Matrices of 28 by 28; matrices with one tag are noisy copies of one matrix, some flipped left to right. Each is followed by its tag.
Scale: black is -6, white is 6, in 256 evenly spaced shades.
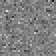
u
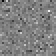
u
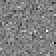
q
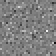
q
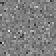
q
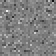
u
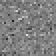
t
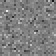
u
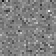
u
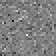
t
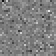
u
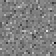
q
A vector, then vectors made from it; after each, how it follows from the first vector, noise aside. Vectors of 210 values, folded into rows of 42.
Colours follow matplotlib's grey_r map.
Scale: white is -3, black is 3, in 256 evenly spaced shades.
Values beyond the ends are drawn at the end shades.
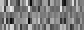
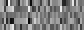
copied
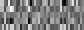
copied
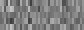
shrunk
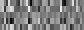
copied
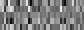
copied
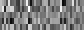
copied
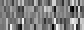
reversed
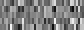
reversed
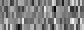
reversed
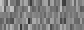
shrunk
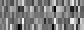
reversed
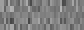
shrunk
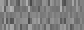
shrunk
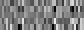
reversed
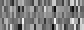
reversed
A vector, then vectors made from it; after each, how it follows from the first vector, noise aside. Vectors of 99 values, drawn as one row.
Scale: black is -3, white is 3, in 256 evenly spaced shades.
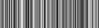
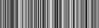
wrapped around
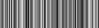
copied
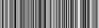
wrapped around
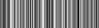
wrapped around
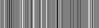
partly zeroed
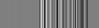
partly zeroed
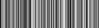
wrapped around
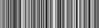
wrapped around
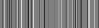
partly zeroed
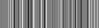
partly zeroed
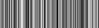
copied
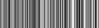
wrapped around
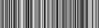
copied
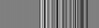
partly zeroed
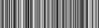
copied
